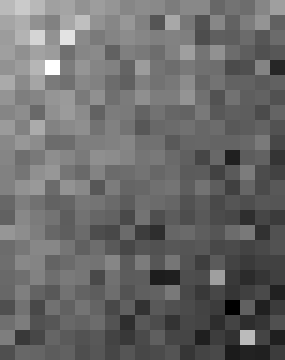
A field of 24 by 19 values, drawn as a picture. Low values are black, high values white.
Odd rows or columns: none. Ninth with the highest average: top left. Slope: up to the top left. Ninth with the lowest average: bottom right.
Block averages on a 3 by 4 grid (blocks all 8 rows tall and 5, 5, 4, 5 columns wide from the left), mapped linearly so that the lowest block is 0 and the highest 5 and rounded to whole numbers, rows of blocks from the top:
5432 / 3321 / 2110
